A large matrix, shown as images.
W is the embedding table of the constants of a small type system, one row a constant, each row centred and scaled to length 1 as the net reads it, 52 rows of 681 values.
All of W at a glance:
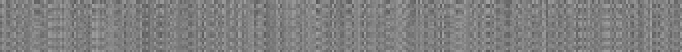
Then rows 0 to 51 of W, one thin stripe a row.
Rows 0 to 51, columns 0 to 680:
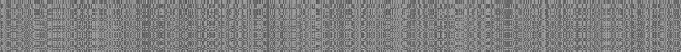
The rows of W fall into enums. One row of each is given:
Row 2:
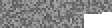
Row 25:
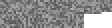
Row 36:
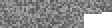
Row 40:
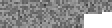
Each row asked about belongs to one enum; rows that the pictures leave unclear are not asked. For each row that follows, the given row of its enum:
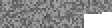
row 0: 2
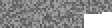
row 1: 2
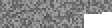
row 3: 2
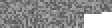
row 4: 25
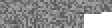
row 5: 25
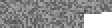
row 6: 25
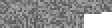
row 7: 25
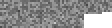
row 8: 40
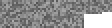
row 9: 2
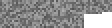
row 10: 2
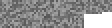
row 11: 2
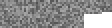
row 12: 36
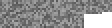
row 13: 2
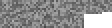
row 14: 2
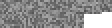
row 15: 25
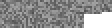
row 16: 25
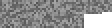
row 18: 2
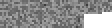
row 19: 40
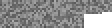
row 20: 2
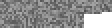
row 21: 25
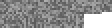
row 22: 25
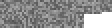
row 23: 25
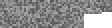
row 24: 36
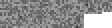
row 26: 40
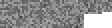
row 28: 40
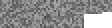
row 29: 2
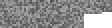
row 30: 36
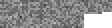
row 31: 40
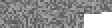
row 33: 25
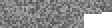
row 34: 36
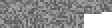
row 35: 25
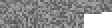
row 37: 25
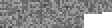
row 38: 40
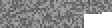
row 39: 2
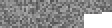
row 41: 36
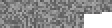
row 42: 25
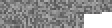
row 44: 25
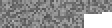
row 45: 2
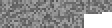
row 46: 2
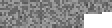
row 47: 40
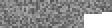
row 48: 36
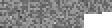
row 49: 40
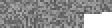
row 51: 25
